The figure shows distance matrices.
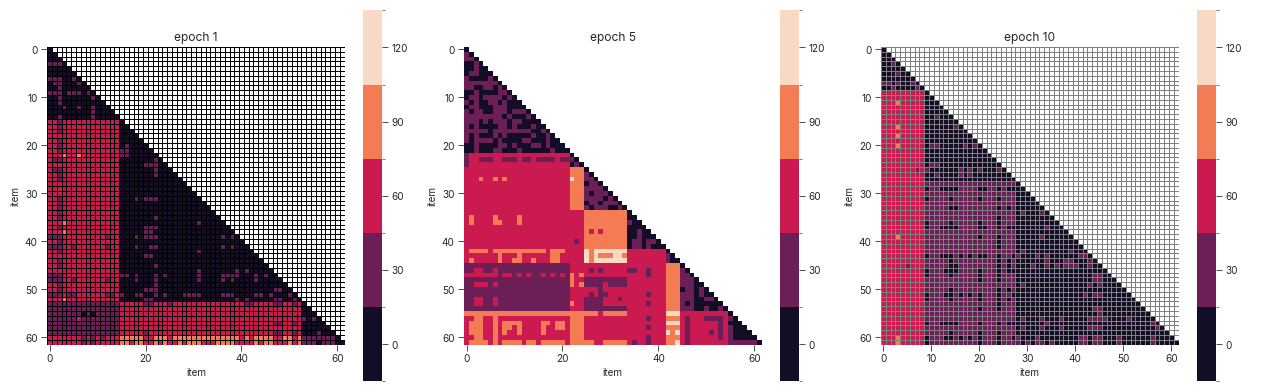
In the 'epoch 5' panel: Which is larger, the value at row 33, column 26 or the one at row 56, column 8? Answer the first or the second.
the second
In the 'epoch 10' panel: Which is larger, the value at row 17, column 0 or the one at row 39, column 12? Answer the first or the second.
the first
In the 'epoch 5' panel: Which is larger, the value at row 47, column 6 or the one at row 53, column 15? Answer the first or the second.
the first
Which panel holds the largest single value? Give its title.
epoch 5
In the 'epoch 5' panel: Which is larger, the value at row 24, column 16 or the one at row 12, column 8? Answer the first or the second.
the first
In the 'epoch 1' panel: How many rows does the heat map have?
62
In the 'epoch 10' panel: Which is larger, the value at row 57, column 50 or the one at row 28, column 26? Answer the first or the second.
the second
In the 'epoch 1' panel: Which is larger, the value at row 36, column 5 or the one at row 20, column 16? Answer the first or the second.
the first
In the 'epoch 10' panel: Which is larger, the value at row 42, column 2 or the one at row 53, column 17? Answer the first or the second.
the first
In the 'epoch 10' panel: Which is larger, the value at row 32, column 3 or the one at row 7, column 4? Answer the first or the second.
the first
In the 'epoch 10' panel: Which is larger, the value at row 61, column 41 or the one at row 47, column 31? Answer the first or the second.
the first
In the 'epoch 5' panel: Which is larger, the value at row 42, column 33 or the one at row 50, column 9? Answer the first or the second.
the first
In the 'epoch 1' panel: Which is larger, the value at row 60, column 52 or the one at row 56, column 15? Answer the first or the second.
the first
